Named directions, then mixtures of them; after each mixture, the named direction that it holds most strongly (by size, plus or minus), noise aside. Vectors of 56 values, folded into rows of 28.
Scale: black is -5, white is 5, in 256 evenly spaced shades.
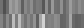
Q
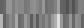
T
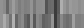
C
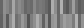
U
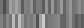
Q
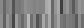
U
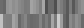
T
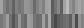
U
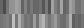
Q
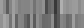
C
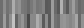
U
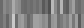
U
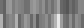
T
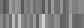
Q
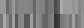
C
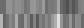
T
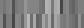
C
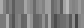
U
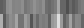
T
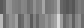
T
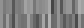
U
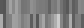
T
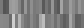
Q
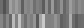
Q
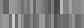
C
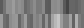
T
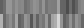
T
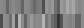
T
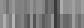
C
